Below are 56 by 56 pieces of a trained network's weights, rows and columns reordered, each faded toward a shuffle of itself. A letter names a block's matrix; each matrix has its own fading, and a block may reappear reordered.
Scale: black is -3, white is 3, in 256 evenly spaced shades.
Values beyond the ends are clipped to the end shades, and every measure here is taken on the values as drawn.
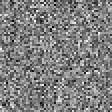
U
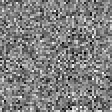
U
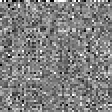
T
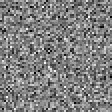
U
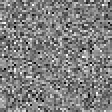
U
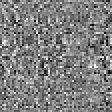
T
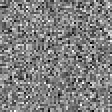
U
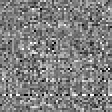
T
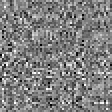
T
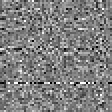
T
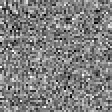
U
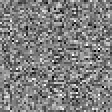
U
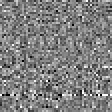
T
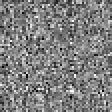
U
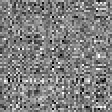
T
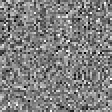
U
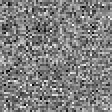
U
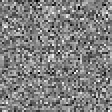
U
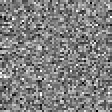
U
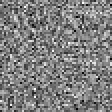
U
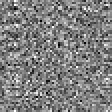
U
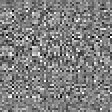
T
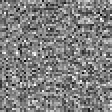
U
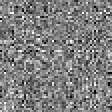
T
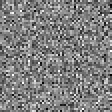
U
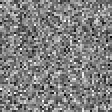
U
